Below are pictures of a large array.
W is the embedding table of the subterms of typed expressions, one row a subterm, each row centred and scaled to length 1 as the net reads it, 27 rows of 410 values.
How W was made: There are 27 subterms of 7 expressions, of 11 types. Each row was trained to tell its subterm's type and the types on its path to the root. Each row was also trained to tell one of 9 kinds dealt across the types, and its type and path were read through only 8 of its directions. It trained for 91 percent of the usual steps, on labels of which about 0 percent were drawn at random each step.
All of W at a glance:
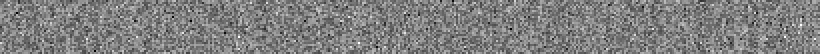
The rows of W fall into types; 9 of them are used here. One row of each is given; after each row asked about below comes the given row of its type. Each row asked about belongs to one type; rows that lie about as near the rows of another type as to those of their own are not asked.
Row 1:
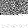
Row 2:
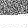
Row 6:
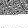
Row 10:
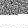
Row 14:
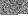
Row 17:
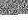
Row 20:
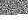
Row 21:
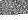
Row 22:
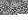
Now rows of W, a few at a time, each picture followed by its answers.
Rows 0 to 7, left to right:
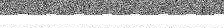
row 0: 1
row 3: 20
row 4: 10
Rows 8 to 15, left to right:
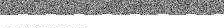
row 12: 1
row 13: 20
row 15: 17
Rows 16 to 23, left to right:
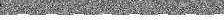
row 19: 21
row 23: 20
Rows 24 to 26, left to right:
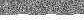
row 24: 21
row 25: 2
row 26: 17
